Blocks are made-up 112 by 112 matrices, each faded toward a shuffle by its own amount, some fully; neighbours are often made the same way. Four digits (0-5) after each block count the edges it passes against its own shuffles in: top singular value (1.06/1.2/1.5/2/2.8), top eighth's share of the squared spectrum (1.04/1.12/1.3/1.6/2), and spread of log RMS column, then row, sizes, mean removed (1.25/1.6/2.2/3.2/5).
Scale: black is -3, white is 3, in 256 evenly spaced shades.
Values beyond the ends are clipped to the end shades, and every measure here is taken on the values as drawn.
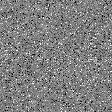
3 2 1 1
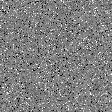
2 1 0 0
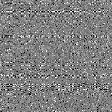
5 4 2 3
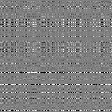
5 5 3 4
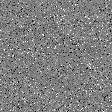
1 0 0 0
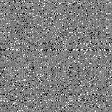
4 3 1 3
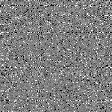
4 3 1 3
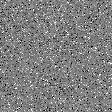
3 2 0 0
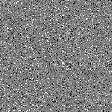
4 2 1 1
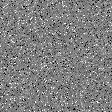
2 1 0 0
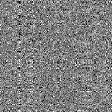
4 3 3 2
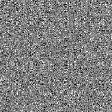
4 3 2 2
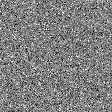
0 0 0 0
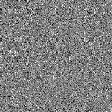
4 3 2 2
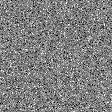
1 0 0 0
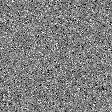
0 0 0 0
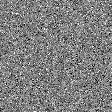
2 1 0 0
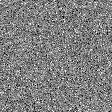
1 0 0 0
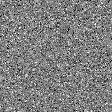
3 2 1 0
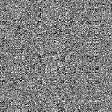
4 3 2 2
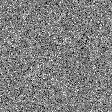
2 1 0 0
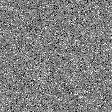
0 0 0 0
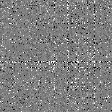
2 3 3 3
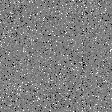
1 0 0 0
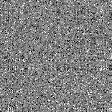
4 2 1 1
